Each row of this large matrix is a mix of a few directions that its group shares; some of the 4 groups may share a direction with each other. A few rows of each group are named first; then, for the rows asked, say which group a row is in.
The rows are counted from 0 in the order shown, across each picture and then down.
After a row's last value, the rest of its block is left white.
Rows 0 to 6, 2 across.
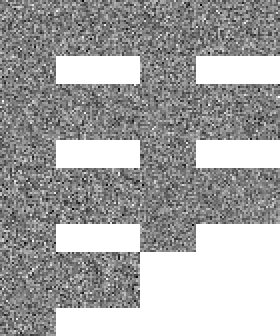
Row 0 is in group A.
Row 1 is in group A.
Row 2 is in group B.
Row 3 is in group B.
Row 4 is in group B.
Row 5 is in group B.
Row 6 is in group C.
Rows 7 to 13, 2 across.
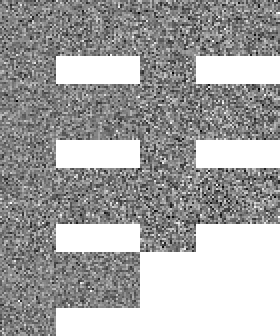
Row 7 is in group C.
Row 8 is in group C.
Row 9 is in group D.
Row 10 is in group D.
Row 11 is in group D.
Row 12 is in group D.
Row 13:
A
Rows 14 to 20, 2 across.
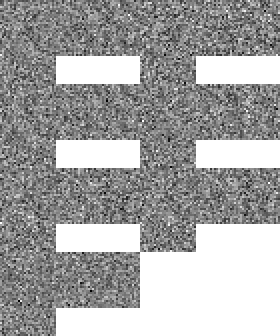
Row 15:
D
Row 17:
C
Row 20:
A
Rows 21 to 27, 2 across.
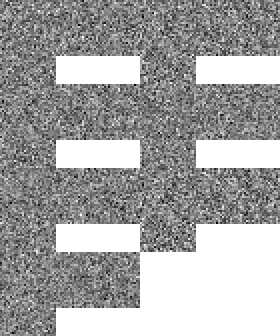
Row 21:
A
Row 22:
B
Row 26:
B
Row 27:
B
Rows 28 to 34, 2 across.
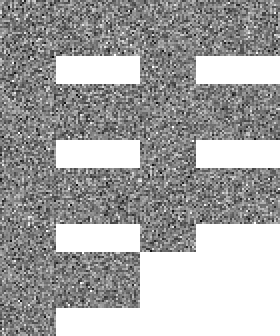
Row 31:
B
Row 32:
B
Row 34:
A
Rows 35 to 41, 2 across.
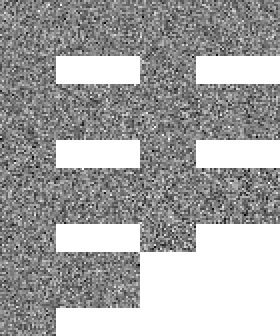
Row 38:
C
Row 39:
A
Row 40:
B
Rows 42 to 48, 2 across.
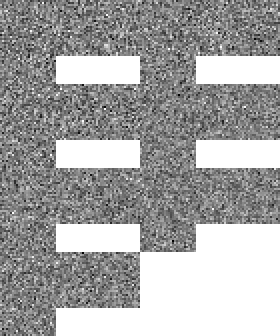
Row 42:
D
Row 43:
D
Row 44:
A
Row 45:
A
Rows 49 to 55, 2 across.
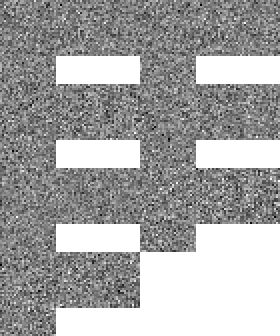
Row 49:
A
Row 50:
A
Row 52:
C
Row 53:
B
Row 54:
C
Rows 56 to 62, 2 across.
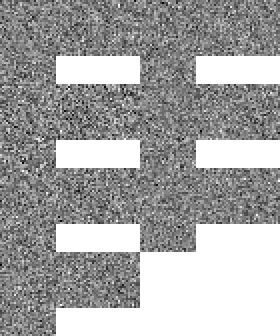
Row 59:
D
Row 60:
B
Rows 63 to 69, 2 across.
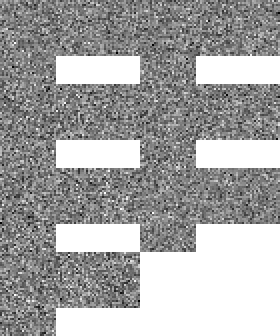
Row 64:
B
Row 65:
A
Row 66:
D
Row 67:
D
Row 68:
B
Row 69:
D
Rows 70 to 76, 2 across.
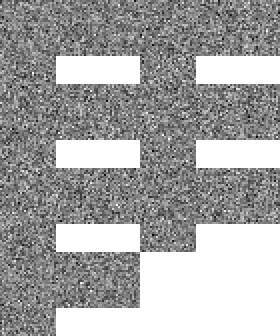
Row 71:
B
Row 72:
B
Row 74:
B
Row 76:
A
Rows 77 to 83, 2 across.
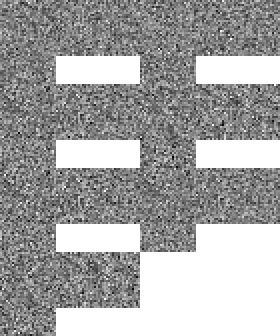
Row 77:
B
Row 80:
D
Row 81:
A
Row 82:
A
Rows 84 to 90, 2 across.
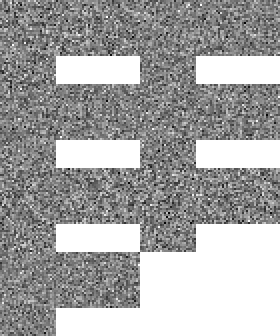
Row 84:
B
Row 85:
A
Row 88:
D
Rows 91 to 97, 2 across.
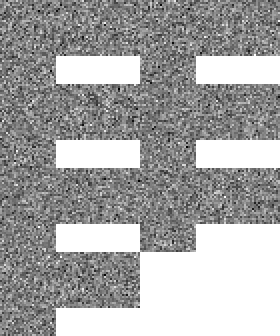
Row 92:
B
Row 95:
D
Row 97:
A
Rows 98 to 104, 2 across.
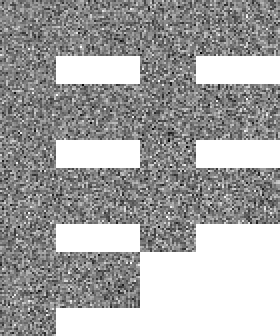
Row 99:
B
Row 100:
A
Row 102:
D
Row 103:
D
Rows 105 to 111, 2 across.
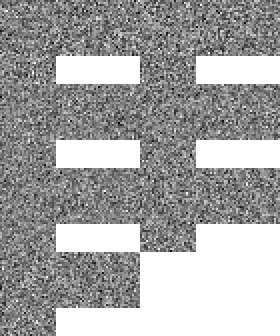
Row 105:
D
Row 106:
A
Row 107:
B
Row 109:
A
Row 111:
B
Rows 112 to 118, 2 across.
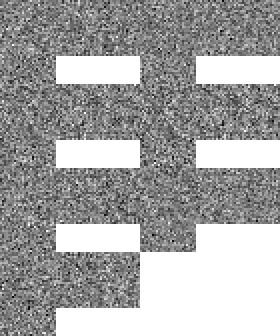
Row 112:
B
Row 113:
A
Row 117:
C
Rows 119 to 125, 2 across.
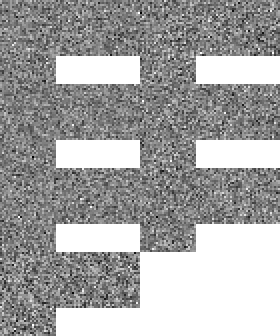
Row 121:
C
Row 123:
A
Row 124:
B
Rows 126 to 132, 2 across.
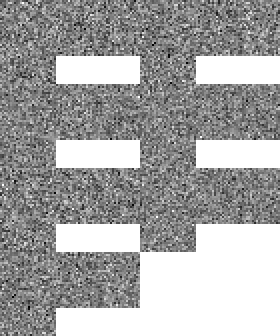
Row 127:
C
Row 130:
B
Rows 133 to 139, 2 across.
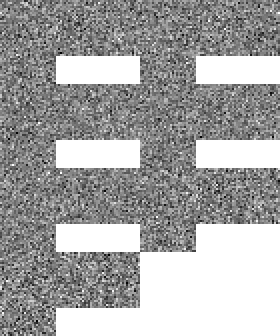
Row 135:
B
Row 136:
B
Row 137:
A
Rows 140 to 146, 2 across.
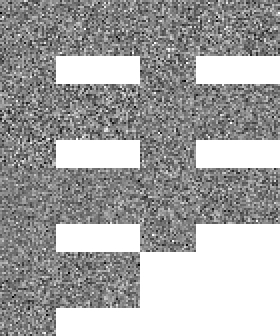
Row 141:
D
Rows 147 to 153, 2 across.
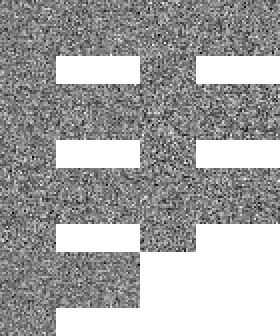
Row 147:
D
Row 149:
C
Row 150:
C
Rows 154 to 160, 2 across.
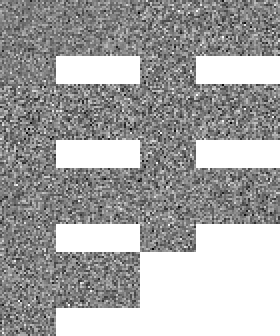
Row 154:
C
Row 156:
D
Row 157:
A
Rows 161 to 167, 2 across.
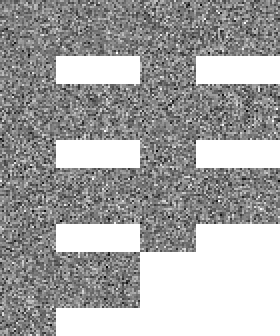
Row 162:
A
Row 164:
C
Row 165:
B
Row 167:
D
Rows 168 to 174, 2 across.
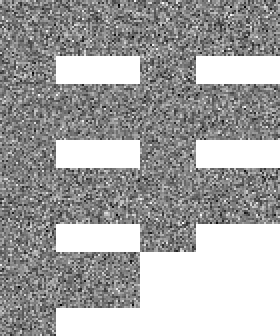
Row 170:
A
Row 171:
A
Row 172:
D
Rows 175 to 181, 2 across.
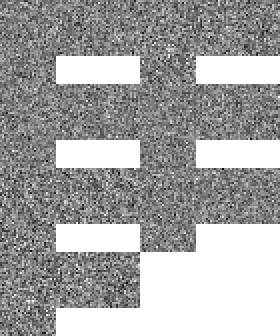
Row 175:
B
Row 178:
C
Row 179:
B
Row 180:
A
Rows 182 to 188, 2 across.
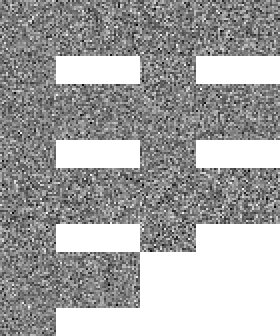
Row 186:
B
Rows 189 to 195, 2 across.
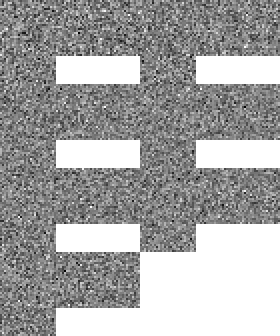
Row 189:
D
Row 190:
D
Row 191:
A
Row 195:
A
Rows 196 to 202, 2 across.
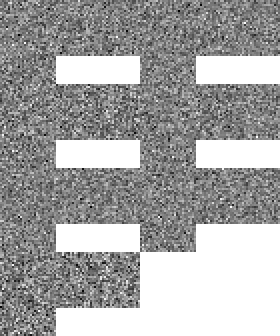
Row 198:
C
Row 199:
C
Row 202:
D
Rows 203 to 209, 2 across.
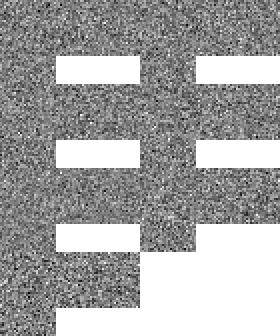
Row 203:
A
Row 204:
B
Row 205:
A
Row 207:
A
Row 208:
C
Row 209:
D
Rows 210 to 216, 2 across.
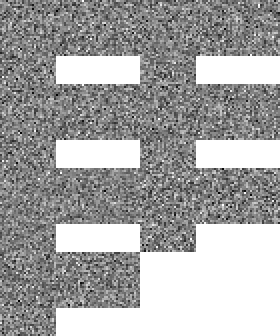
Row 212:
A
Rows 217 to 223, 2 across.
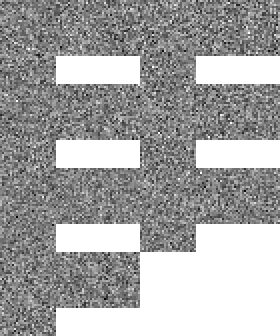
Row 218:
C
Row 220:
A
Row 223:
D
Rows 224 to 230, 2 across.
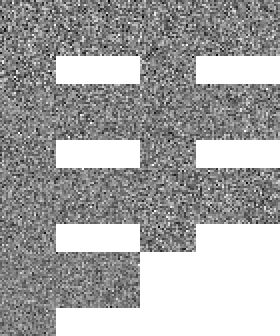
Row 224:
D
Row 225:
B
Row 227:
B
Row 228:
A
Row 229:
D
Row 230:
C
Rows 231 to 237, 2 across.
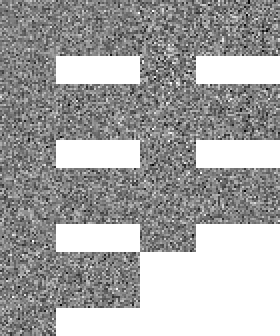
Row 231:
C
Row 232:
D
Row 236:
A
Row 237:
B
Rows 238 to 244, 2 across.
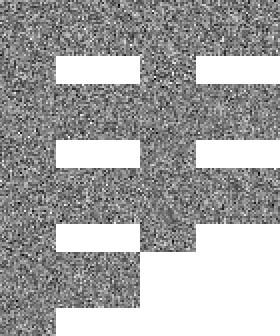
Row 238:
D
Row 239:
D
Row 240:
A
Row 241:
B
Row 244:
B
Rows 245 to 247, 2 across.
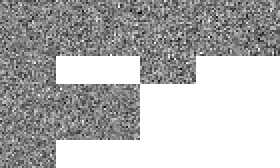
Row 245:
C
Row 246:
B
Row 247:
A
